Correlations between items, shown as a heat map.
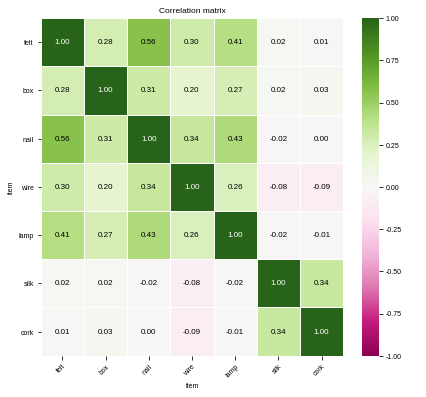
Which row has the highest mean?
nail
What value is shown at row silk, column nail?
-0.02
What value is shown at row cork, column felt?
0.01
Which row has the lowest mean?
silk
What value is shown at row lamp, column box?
0.27
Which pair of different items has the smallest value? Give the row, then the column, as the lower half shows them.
cork, wire
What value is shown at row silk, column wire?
-0.08
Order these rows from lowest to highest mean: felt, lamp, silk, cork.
silk, cork, lamp, felt
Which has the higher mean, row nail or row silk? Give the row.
nail
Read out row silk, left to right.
0.02 0.02 -0.02 -0.08 -0.02 1.00 0.34
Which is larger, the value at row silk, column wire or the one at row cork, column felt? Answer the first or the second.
the second
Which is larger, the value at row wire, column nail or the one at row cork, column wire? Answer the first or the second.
the first
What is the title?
Correlation matrix
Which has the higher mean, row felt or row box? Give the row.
felt
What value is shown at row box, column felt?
0.28
